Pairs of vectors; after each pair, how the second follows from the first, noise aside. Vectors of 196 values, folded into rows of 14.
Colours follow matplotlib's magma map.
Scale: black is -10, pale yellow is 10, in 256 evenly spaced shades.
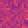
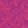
shrunk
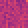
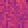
negated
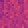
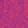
shrunk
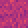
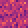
scaled up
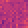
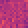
negated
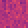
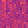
negated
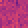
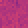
shrunk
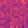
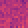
negated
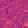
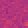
shrunk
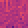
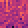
scaled up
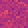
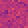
negated
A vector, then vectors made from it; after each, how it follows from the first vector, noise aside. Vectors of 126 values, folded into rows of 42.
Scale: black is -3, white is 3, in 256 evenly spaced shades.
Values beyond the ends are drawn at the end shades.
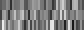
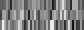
copied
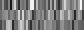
reversed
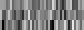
negated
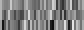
negated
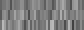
shrunk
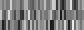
negated
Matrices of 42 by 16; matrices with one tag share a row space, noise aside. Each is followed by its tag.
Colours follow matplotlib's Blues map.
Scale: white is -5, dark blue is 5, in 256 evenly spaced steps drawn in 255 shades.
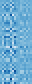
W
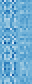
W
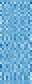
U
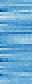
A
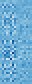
W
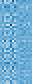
W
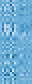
W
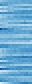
A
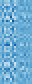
W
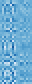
W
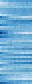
A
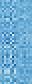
W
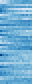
A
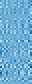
U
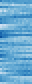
A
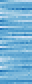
A
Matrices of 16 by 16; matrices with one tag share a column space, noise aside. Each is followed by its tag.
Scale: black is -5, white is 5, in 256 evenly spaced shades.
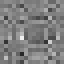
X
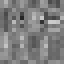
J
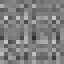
X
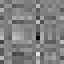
X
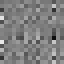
X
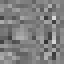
X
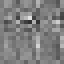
J
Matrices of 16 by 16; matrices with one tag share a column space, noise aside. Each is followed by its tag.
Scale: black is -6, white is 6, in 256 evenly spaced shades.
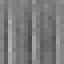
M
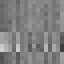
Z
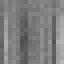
M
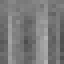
M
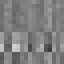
Z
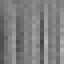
M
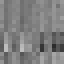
Z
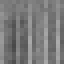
M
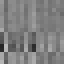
Z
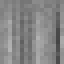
M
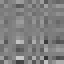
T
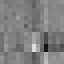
Z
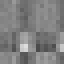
Z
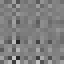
T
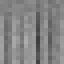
M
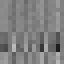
Z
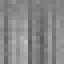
M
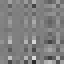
T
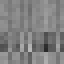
Z
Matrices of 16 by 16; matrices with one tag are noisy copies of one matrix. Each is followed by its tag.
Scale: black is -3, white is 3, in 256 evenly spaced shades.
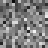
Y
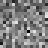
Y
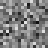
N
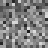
Y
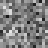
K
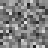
N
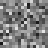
N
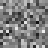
N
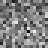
Y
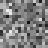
K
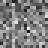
Y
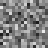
N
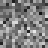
Y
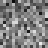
Y
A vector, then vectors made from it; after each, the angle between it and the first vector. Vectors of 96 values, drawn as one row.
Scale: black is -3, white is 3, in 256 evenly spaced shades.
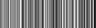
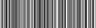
partly opposed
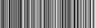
nearly opposite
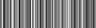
orthogonal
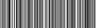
orthogonal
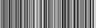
nearly opposite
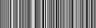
partly aligned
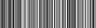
partly opposed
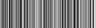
nearly opposite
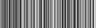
nearly opposite
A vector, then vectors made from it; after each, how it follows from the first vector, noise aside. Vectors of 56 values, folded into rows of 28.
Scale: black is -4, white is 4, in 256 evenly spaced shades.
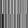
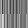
negated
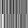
negated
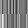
negated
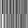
negated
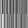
negated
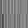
shrunk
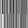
negated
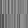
shrunk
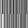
negated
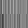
shrunk
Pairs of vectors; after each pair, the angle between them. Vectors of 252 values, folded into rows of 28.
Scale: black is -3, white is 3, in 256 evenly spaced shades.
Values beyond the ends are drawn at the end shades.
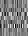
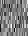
partly aligned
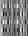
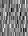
partly opposed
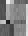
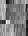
nearly opposite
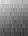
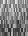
partly aligned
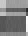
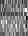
partly opposed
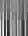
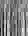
nearly opposite
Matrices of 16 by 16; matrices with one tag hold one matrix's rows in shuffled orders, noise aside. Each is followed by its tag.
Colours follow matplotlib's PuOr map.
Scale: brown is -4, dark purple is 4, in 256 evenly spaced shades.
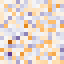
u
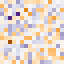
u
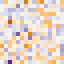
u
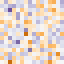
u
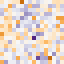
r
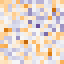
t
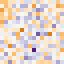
r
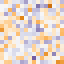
r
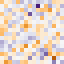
t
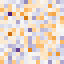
u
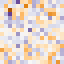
u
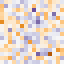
r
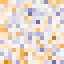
t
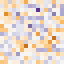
t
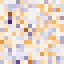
u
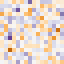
u
